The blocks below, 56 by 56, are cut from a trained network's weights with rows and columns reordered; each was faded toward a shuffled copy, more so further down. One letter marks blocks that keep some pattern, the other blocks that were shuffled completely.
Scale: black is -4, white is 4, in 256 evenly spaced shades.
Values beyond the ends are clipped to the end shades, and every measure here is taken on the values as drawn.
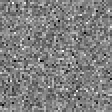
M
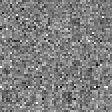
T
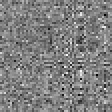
T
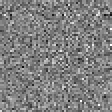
T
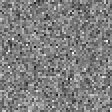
M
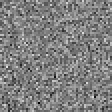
M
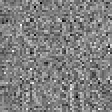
T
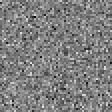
M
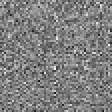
T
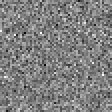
M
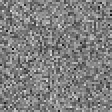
M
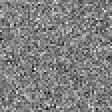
M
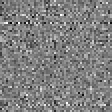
T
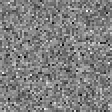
M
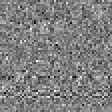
T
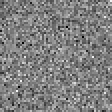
M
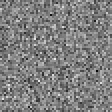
M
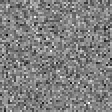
M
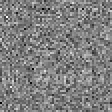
T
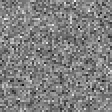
M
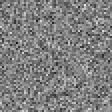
M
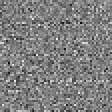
T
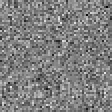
T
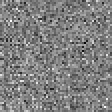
T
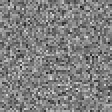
T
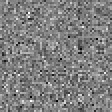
T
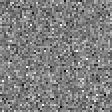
M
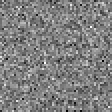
T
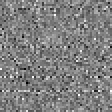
T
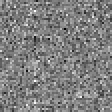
T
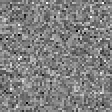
T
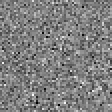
M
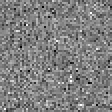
T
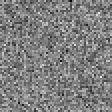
M
